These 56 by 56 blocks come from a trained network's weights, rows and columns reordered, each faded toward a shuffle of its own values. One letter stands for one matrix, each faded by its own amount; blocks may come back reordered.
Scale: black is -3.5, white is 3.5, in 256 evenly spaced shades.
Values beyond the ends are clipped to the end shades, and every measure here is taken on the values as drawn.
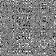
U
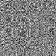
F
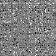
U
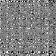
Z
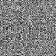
F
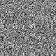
F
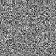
F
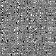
U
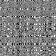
Z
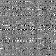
Z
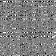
Z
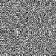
F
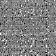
U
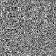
F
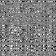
Z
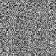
F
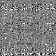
Z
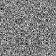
F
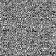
F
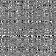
Z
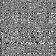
Z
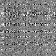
Z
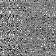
U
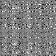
Z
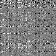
Z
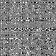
Z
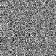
F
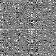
U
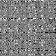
Z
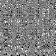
U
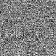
F
